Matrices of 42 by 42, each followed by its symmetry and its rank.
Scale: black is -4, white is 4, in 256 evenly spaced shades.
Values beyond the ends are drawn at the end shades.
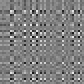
symmetric, rank two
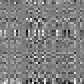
neither, rank three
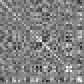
symmetric, rank five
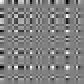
symmetric, rank one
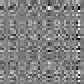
neither, rank three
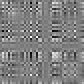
symmetric, rank two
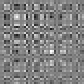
symmetric, rank two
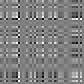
symmetric, rank one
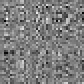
neither, rank five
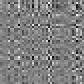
neither, rank three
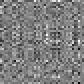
neither, rank five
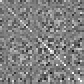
symmetric, rank five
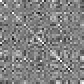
symmetric, rank five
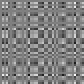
symmetric, rank one
